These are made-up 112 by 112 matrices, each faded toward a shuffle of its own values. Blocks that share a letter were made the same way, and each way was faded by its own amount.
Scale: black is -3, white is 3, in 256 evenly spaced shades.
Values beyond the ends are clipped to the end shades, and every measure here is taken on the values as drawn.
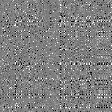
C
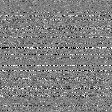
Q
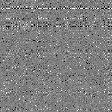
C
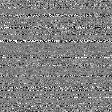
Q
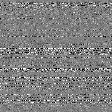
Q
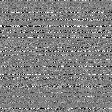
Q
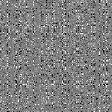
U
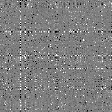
C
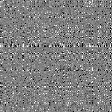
C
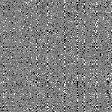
U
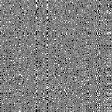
U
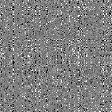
U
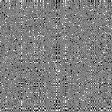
C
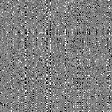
U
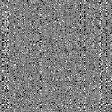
U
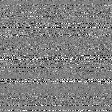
Q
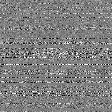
Q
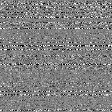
Q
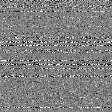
Q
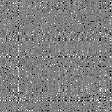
C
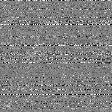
Q
